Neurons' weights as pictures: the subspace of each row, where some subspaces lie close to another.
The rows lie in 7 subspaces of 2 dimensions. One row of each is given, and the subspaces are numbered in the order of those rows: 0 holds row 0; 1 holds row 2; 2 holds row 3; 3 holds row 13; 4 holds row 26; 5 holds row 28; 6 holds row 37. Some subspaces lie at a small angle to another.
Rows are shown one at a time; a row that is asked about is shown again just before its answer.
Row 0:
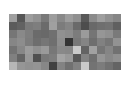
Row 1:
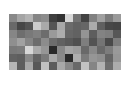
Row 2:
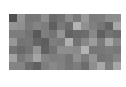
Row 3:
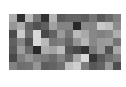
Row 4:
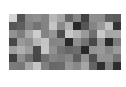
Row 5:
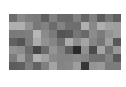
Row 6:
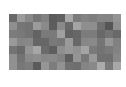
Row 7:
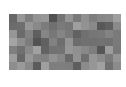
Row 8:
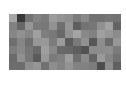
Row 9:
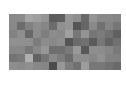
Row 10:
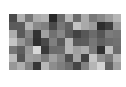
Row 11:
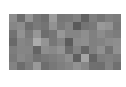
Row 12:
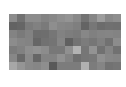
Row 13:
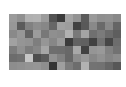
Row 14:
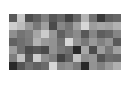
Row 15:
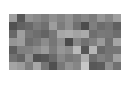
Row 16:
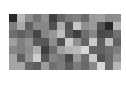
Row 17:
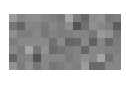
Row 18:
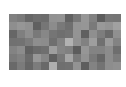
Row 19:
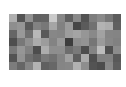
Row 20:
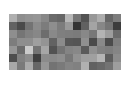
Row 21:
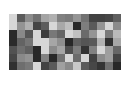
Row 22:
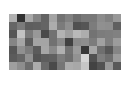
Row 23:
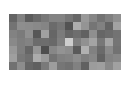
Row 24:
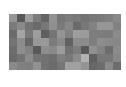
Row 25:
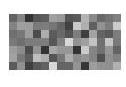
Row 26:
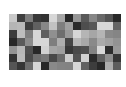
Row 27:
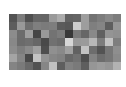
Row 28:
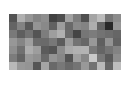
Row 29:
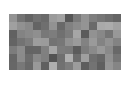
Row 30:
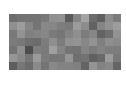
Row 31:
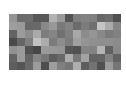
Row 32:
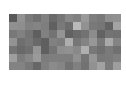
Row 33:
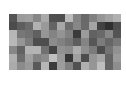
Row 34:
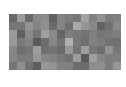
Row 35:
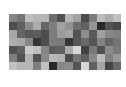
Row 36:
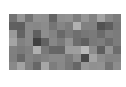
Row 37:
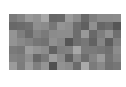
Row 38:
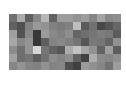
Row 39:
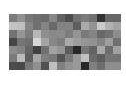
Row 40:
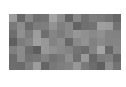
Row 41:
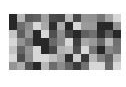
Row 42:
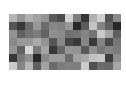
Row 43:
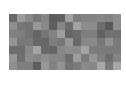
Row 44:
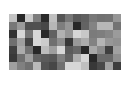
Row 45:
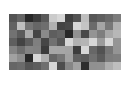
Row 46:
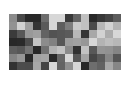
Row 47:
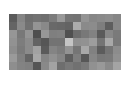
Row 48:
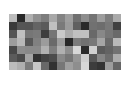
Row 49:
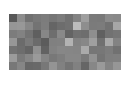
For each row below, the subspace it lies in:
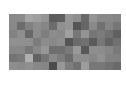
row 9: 3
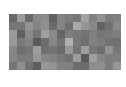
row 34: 0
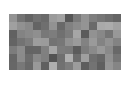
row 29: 6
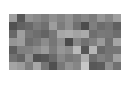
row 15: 2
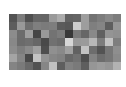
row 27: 3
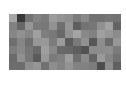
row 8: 5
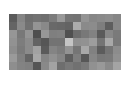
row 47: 3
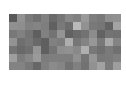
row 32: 1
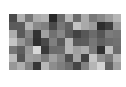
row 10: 4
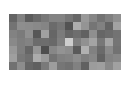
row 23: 6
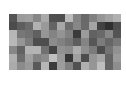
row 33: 6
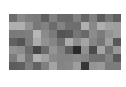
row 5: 2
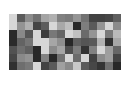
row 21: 3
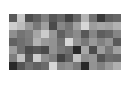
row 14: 0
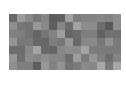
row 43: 1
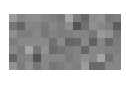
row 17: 5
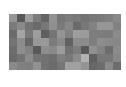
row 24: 2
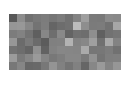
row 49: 1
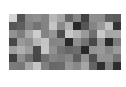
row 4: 1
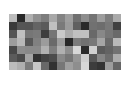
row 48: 2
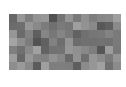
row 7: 4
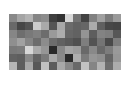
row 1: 1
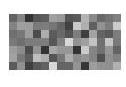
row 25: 6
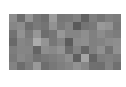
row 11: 0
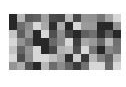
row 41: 6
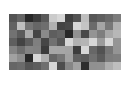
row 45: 3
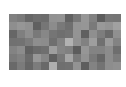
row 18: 6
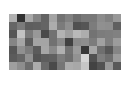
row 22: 2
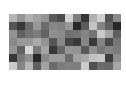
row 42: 5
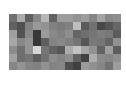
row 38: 2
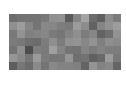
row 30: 5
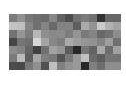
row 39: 0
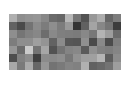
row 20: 5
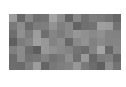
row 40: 4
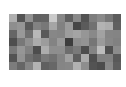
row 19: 4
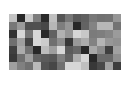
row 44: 2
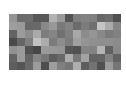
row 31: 4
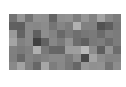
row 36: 0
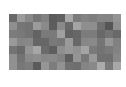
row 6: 1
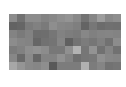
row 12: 0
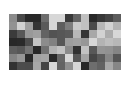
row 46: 3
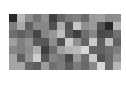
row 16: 5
